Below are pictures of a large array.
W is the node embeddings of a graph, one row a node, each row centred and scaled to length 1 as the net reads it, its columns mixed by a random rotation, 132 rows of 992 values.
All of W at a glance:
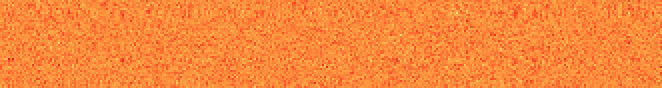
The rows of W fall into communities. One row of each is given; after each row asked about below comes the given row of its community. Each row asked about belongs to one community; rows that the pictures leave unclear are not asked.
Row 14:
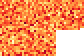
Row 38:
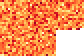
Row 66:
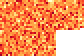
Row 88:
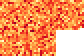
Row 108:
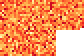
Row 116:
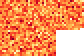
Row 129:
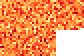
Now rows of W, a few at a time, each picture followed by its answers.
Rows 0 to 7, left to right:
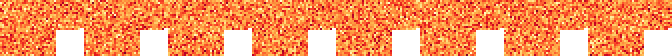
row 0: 129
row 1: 88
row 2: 14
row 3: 88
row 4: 116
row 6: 14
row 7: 14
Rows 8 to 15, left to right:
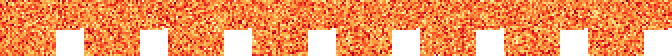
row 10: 14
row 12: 14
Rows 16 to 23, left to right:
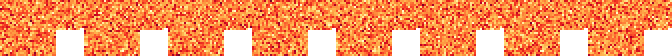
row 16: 108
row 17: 108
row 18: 108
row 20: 108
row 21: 88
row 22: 108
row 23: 88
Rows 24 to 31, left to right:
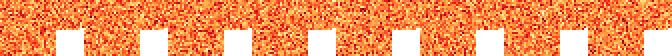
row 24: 108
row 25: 14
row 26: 108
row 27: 116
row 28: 88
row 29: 14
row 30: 116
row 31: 66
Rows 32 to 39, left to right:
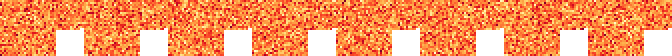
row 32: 88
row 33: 38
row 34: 88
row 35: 116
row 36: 14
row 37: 116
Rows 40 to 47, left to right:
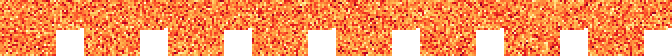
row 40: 129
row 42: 116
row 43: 14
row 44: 66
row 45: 129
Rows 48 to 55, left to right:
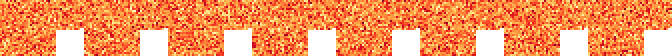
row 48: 129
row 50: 116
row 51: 129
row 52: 108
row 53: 108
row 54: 38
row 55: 14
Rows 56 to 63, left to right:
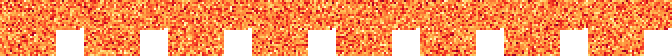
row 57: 116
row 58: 88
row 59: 38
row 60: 129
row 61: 14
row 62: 88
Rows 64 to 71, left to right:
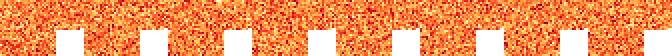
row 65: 116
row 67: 66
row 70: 38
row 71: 38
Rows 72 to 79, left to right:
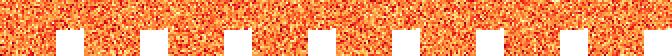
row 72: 88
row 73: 116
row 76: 116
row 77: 88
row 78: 66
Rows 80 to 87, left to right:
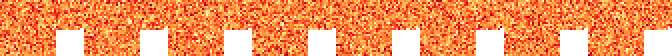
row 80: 38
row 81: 129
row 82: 116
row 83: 108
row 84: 88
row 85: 66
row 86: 38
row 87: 88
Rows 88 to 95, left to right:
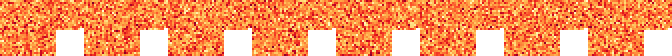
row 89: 88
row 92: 108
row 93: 14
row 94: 116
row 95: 108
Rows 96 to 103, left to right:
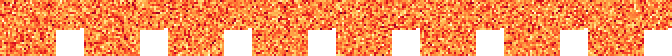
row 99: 38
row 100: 38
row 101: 108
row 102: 116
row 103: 38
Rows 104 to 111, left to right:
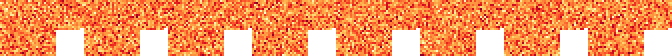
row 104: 129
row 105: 14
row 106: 108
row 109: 88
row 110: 38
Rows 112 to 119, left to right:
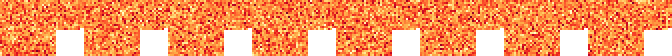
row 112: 14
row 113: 116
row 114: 129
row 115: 129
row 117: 116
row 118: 108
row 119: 66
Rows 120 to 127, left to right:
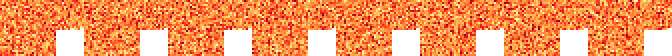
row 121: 116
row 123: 66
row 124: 116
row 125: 88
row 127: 66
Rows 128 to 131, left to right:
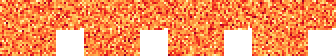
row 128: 88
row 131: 88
